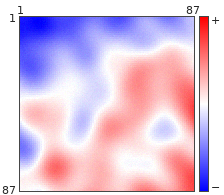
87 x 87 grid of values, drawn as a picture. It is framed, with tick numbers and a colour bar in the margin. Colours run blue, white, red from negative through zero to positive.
The halves do not mirror each other. The texture varies smoothly and slowly. No regular stripes run through it. The top left is the ninth with the lowest average. Values rise toward the bottom right. There are no lone odd cells.
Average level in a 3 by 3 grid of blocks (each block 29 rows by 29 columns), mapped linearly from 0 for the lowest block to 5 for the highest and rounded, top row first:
023 / 345 / 445
